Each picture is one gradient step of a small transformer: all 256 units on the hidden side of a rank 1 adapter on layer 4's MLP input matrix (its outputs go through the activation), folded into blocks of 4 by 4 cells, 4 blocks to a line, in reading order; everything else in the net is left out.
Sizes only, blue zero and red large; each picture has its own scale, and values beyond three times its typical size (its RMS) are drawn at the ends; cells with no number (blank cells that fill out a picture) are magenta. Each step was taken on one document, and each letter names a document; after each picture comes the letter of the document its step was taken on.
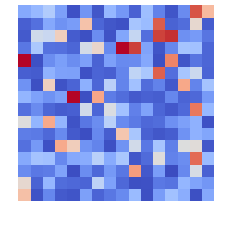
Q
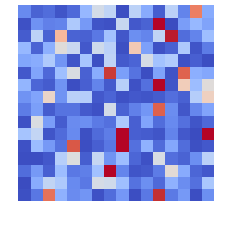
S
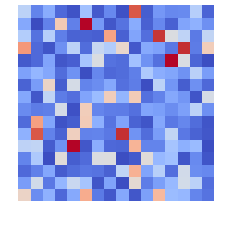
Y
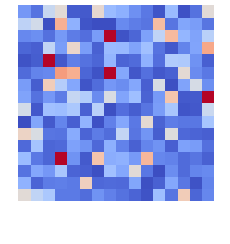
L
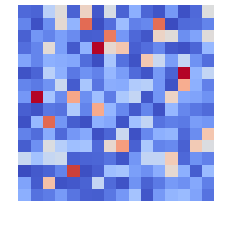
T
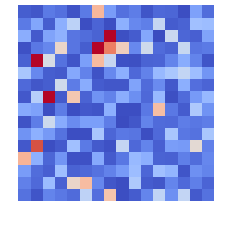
S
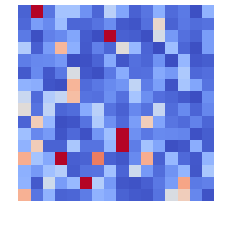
L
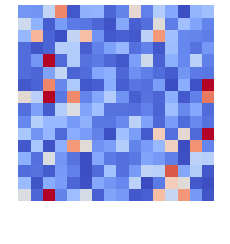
S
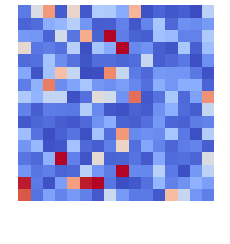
L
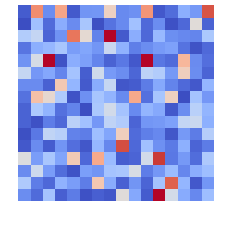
T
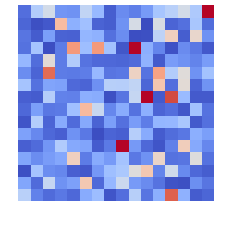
Q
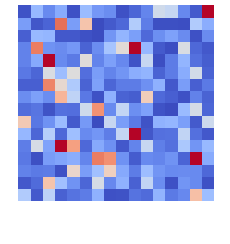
Q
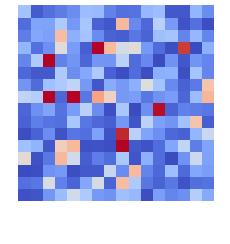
T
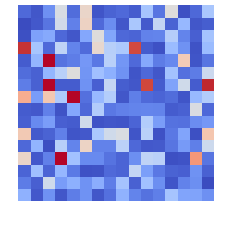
T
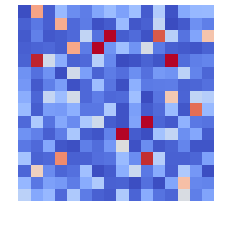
L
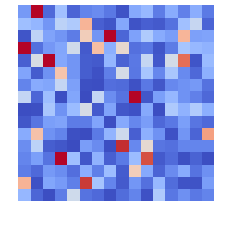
L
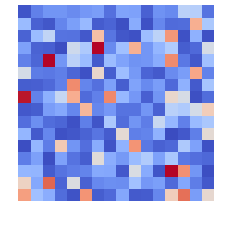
Y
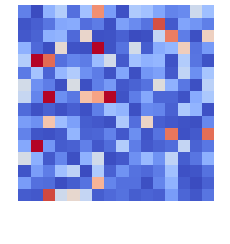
S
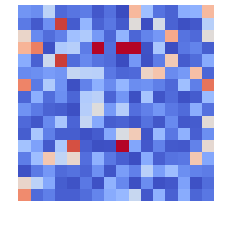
Q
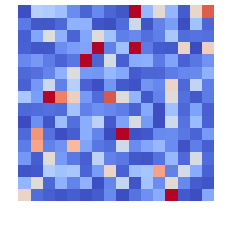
Y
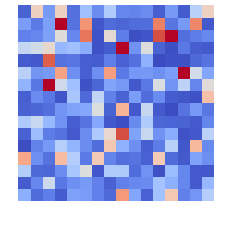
T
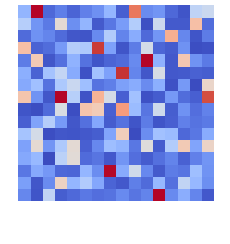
T
